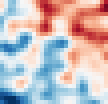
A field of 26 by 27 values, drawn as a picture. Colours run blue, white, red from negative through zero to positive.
The ninth with the highest average is the top right. No lone cell stands out from its neighbours. The middle right is the calmest part. Neither half mirrors the other. The ninth with the lowest average is the bottom left. The texture is blotchy. There is an overall slope up to the top right.
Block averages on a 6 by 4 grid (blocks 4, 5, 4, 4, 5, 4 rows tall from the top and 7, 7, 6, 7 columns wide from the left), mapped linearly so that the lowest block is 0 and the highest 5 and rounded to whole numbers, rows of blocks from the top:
2 5 5 5 / 3 4 4 5 / 1 2 2 5 / 2 2 3 4 / 2 1 3 3 / 0 1 2 2
